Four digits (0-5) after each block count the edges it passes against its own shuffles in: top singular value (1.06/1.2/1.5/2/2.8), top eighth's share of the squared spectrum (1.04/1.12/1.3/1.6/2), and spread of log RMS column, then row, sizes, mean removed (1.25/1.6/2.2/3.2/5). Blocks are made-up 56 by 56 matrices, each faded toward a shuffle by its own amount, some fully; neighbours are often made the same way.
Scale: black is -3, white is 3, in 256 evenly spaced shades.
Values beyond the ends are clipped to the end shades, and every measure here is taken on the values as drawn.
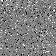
0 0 0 0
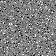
0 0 0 0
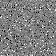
0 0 0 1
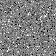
0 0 0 0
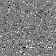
2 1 0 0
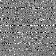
2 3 0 3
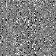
1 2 3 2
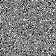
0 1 1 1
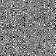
1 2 3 2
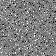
0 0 0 0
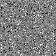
0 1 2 0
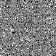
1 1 1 1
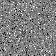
0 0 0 0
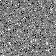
1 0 0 0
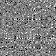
3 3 1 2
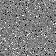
1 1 0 0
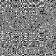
4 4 2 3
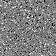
0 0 0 0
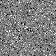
0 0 0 0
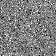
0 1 0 0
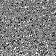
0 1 0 1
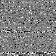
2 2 0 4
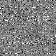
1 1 0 3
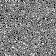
0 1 0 0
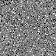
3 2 1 0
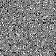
3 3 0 1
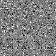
3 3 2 1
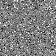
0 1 0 0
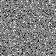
1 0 0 0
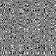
4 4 3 3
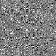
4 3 2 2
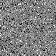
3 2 0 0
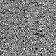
3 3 1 1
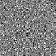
3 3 1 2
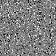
2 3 2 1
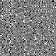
3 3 2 1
